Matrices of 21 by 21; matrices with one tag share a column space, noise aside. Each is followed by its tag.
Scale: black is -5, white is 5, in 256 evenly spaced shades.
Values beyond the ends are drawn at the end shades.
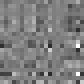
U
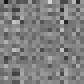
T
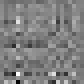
U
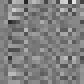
T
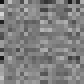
T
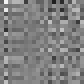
T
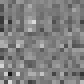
U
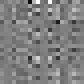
T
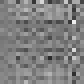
T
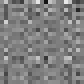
T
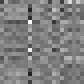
T
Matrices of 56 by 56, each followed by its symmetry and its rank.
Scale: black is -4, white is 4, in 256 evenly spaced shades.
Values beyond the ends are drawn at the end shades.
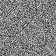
symmetric, full rank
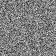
neither, full rank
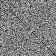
symmetric, full rank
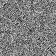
symmetric, full rank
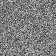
neither, full rank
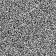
neither, full rank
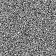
neither, full rank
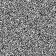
neither, full rank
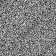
symmetric, full rank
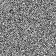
symmetric, full rank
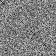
symmetric, full rank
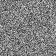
neither, full rank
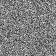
neither, full rank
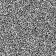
neither, full rank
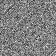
symmetric, full rank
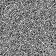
symmetric, full rank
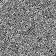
symmetric, full rank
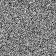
neither, full rank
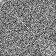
symmetric, full rank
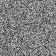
neither, full rank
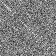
symmetric, full rank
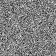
neither, full rank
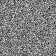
neither, full rank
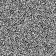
symmetric, full rank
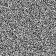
neither, full rank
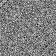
symmetric, full rank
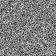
symmetric, full rank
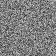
neither, full rank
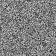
symmetric, full rank
